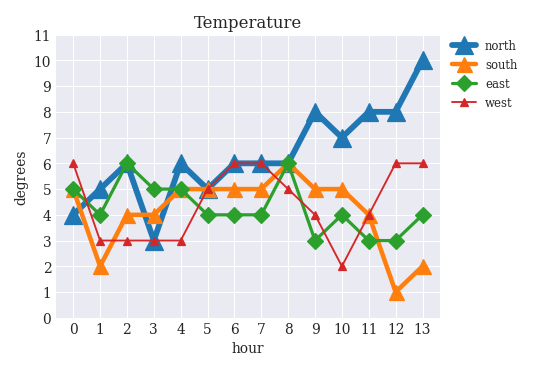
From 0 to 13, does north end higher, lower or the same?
higher
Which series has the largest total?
north
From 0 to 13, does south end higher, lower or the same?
lower
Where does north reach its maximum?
13
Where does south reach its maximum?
8
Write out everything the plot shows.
Title: Temperature
x-axis: hour, ticks 0 1 2 3 4 5 6 7 8 9 10 11 12 13
y-axis: degrees, ticks 0 1 2 3 4 5 6 7 8 9 10 11
Legend: north, south, east, west
Values:
north: 4 5 6 3 6 5 6 6 6 8 7 8 8 10
south: 5 2 4 4 5 5 5 5 6 5 5 4 1 2
east: 5 4 6 5 5 4 4 4 6 3 4 3 3 4
west: 6 3 3 3 3 5 6 6 5 4 2 4 6 6
